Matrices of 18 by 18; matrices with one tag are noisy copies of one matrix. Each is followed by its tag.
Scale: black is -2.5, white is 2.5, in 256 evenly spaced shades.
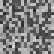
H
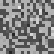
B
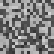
B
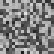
B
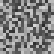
H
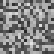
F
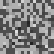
B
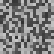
H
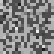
H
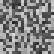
H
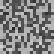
H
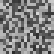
H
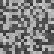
F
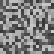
F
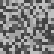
F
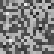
F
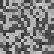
F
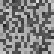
H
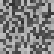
H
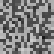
H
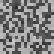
H
